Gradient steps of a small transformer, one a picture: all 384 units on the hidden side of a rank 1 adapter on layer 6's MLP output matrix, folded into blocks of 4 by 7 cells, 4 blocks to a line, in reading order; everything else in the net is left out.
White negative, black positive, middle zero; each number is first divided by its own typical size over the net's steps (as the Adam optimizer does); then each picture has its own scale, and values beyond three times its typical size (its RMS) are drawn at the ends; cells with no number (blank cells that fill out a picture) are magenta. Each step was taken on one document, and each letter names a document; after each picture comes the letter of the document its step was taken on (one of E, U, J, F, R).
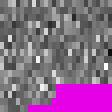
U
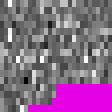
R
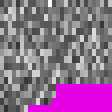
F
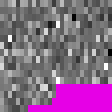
U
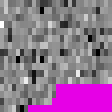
R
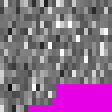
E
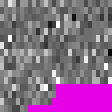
U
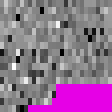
R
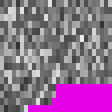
F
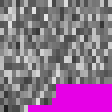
F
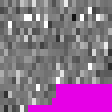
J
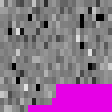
J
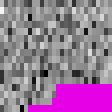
E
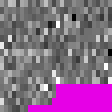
U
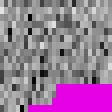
E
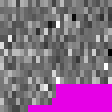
U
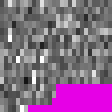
R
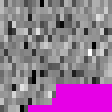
E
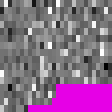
E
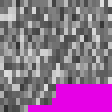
F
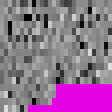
J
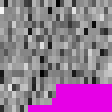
E
